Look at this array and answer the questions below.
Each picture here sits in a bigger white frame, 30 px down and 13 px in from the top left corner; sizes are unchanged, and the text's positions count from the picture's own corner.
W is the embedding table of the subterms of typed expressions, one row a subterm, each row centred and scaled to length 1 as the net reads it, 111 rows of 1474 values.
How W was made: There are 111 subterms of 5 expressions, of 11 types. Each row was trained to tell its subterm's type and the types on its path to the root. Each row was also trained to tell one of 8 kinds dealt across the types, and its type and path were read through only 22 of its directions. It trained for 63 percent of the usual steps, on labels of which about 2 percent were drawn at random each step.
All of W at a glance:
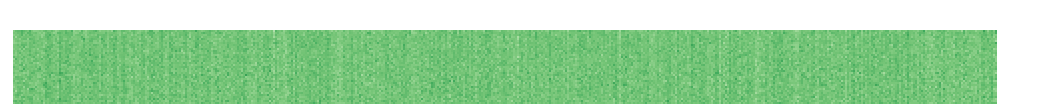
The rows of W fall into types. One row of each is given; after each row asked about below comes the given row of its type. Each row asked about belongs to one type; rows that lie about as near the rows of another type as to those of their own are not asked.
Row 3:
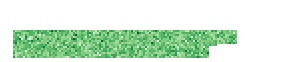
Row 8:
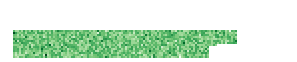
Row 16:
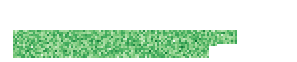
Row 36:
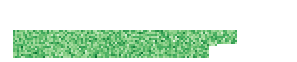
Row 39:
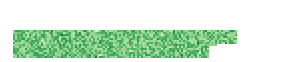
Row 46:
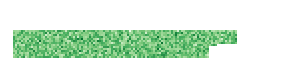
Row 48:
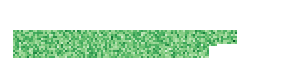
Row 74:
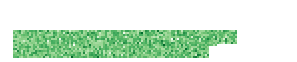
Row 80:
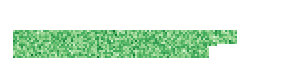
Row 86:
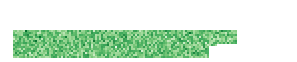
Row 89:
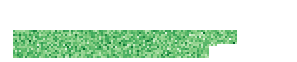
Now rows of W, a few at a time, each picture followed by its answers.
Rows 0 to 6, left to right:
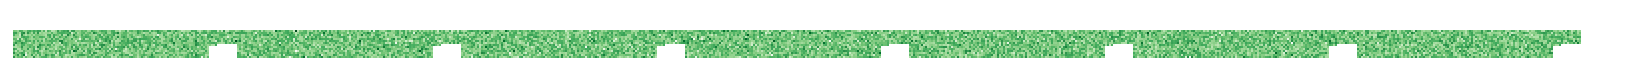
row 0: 80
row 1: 74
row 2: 80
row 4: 36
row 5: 74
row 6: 36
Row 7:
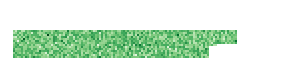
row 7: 16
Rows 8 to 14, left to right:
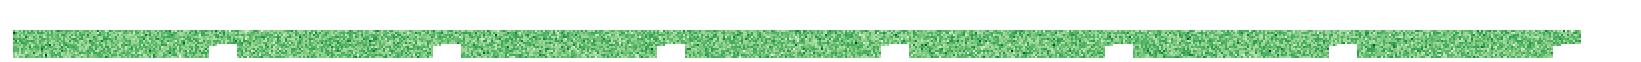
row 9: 36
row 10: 74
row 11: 39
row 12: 46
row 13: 48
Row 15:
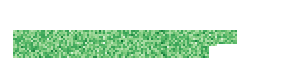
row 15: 86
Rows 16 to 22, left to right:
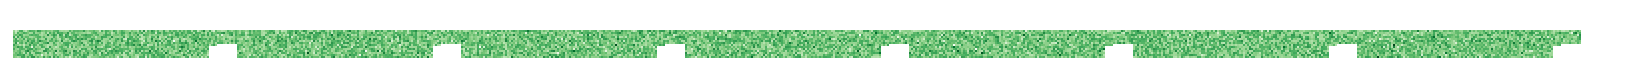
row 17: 46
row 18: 89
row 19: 46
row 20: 74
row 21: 48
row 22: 80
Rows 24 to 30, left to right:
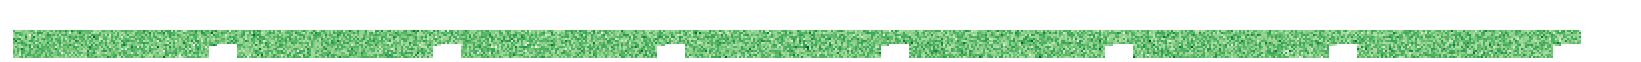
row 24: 89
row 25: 46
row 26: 48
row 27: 36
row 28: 80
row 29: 86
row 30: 80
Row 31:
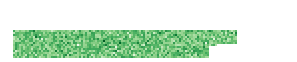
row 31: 48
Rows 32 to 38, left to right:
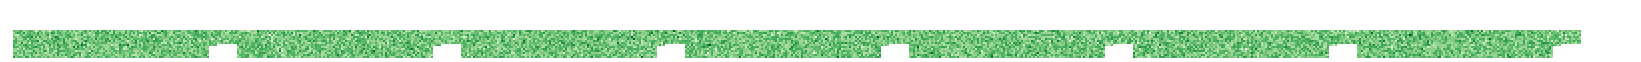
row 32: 3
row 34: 36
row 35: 3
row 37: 86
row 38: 74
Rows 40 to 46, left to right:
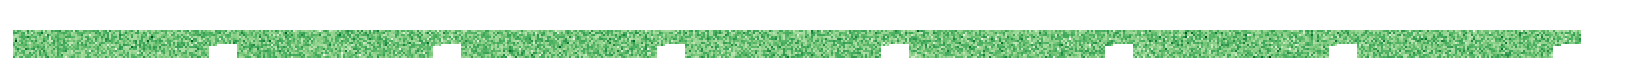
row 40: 8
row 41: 74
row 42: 48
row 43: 46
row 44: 86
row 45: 46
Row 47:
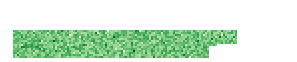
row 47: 3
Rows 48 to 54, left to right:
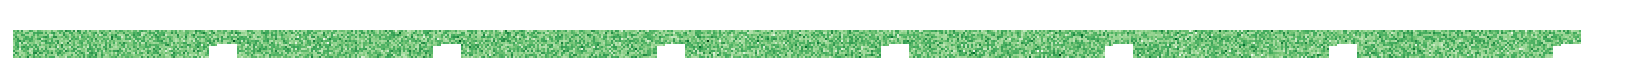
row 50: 86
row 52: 16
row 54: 74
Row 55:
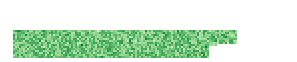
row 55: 39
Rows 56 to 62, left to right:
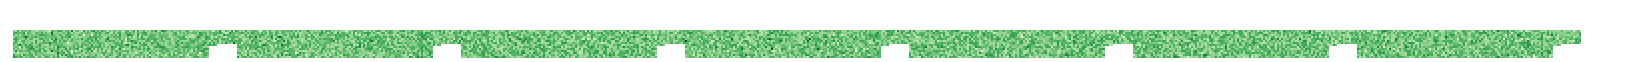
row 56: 36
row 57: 3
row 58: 48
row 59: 3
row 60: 74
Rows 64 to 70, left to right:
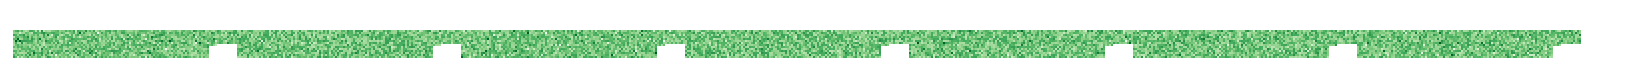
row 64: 16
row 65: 86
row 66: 46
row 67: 48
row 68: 46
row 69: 80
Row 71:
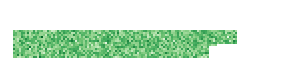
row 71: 8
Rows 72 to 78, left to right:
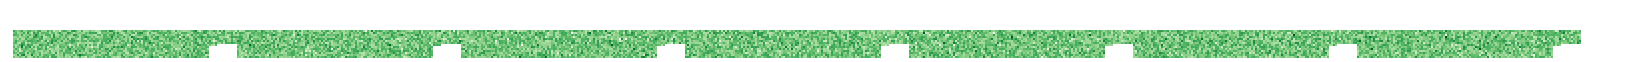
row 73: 3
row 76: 39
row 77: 8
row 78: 8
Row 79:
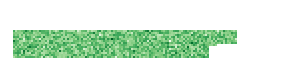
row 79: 3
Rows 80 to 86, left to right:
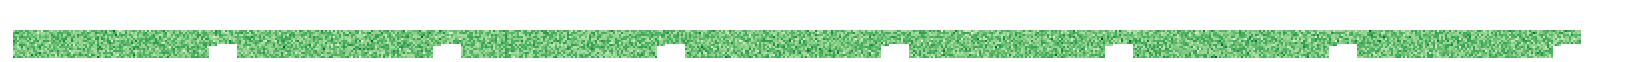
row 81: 39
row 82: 8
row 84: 86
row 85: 80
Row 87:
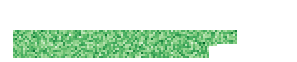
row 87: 16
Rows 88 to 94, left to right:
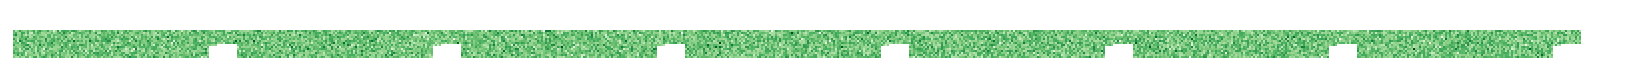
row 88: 8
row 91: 3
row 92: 89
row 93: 86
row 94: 16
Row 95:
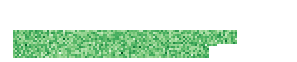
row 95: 3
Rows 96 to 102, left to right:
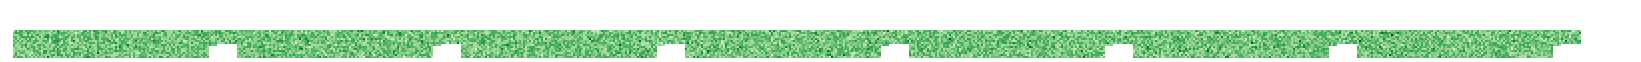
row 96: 80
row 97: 80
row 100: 48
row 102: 86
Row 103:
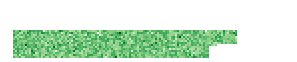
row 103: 3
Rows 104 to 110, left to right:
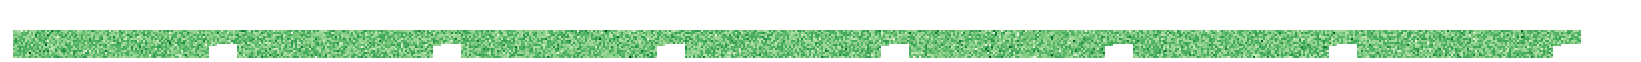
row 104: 86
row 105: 39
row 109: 48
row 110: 46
